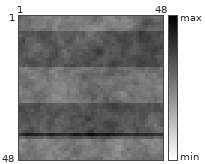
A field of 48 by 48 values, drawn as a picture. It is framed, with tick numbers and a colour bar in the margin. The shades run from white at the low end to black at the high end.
Stripes running across repeat 2 times from top to bottom. Row 40 differs from the rows beside it. No overall slope runs across the table. Overall the values sit about 60% of the way up the scale.
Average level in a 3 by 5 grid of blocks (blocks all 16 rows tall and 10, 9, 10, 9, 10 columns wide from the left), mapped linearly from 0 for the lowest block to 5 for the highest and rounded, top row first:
3 2 2 3 5
1 0 2 2 1
2 2 3 2 2
